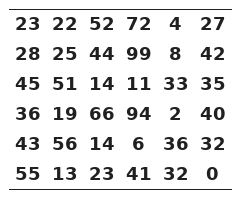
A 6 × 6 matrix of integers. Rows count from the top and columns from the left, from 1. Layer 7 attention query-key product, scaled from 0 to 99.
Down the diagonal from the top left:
23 25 14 94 36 0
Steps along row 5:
up down down up down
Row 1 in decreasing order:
72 52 27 23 22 4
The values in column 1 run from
23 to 55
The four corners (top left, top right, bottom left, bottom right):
23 27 55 0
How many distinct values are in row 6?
6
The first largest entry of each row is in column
4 4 2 4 2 1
